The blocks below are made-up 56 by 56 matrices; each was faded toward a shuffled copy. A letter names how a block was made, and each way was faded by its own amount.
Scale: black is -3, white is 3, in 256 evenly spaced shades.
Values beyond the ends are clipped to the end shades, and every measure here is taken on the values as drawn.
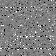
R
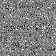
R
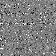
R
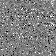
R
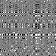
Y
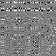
Y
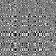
Y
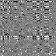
Y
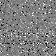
R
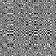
Y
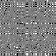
Y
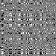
Y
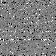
R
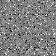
R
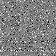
R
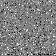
R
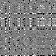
Y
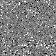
R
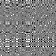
Y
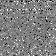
R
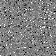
R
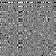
Y
